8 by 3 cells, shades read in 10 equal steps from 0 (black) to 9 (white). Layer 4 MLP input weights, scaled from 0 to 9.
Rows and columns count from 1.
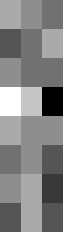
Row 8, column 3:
3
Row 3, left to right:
5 4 4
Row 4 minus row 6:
5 2 -3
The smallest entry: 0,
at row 4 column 3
